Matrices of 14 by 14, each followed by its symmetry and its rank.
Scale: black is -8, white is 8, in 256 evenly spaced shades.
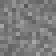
neither, full rank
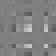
symmetric, rank one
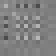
symmetric, rank two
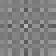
symmetric, rank one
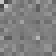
symmetric, rank three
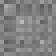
symmetric, rank two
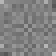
symmetric, rank three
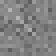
symmetric, rank three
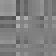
symmetric, rank one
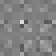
symmetric, rank three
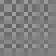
symmetric, rank one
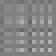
symmetric, rank one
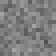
neither, full rank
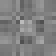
symmetric, rank two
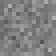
neither, full rank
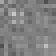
symmetric, rank two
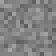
neither, full rank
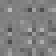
symmetric, rank two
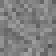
neither, full rank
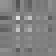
symmetric, rank one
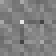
symmetric, rank three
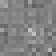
symmetric, rank three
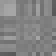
symmetric, rank two
